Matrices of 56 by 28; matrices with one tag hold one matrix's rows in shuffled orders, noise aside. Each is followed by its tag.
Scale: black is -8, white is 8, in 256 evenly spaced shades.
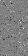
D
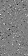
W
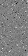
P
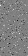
W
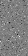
W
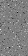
W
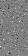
W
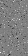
W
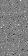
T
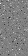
W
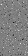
T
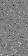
T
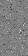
D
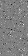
D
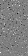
W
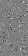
D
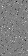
P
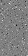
P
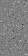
T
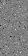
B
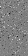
W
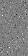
P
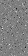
P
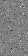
D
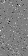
W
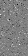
W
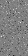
T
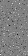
W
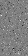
T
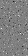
T
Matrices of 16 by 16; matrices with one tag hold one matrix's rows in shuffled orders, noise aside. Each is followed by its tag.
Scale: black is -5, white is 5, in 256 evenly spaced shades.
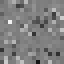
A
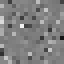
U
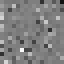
U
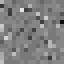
U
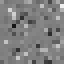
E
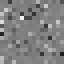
U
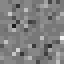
E
